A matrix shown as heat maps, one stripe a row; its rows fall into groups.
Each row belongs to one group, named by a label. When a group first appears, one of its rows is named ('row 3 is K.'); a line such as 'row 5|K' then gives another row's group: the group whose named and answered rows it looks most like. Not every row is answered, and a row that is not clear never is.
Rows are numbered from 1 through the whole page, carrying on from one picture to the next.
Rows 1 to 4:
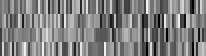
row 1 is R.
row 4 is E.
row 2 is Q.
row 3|Q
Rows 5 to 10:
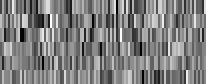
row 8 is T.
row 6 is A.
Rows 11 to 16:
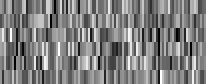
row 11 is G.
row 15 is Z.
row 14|Q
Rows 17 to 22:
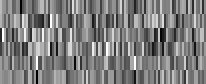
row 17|R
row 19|E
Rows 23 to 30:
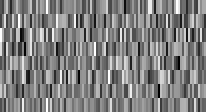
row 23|Q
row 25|R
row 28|G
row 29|Q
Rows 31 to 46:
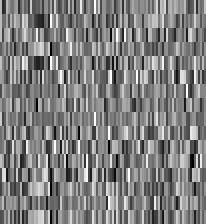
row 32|A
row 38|T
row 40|G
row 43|Z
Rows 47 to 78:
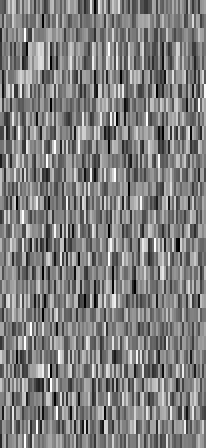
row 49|E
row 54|Q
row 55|R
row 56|Z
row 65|G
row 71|E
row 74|A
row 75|G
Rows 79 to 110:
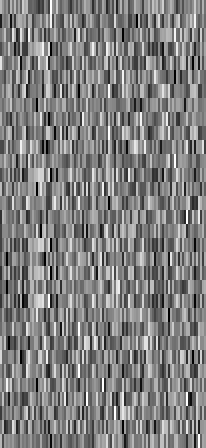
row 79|A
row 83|R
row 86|T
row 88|G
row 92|T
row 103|Z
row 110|Q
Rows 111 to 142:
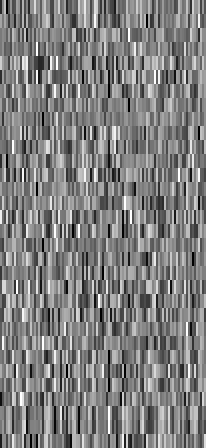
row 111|Z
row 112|Z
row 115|A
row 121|R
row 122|Z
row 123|Z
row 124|T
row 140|G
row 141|G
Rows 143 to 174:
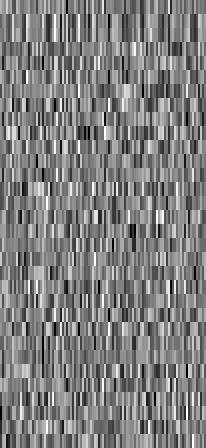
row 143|T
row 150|G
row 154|T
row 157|Q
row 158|Z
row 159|T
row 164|T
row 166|G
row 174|Z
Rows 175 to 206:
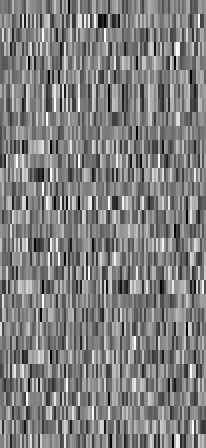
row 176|Z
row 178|Q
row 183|Q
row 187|A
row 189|G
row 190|R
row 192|A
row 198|R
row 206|Q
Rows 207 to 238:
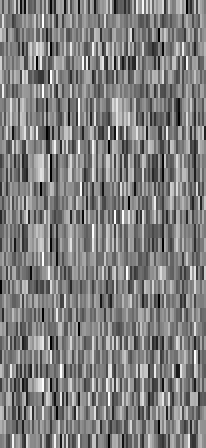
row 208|E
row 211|T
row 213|E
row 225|E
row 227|A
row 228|Q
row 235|G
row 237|Q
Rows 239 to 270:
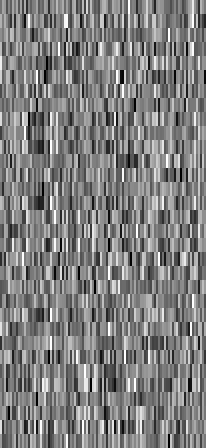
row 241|T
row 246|T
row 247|A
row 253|A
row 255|Z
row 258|G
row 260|Z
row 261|A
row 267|T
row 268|Z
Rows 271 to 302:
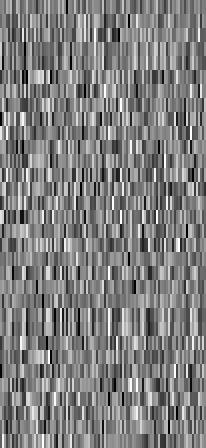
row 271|T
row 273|Z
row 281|Q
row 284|E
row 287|R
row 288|Q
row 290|G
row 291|T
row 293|G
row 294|G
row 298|Q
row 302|E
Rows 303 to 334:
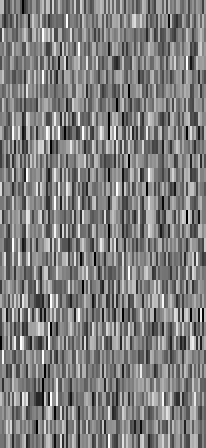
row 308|E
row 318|R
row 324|A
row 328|E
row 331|A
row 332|G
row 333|T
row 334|G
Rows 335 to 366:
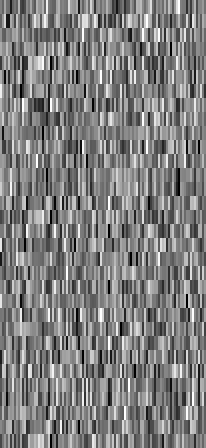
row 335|Q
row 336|Z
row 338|T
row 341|R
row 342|A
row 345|R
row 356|R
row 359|G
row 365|G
